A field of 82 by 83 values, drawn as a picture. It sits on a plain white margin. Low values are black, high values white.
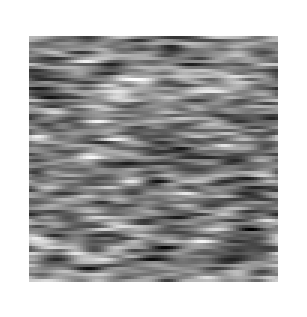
The grain runs across in streaks. On average the colour sits 50% of the way up the scale. No overall slope runs across the table. The values follow a bell shape.
